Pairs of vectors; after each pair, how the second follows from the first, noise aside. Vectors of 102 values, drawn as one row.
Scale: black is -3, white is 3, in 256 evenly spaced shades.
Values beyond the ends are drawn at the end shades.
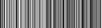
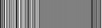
partly zeroed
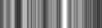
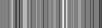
partly zeroed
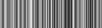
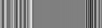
partly zeroed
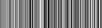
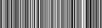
wrapped around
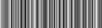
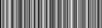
wrapped around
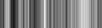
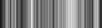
wrapped around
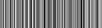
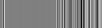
partly zeroed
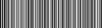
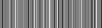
partly zeroed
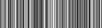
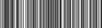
wrapped around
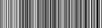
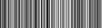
wrapped around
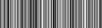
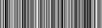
wrapped around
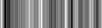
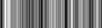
negated
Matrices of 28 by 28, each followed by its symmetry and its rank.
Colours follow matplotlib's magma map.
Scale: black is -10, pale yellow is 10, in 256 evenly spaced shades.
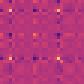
symmetric, rank two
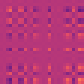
symmetric, rank one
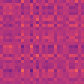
neither, rank two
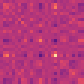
symmetric, rank three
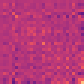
symmetric, rank three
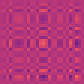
symmetric, rank one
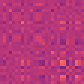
symmetric, rank three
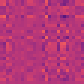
neither, rank two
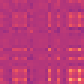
symmetric, rank two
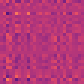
neither, rank two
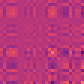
symmetric, rank two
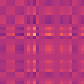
symmetric, rank one
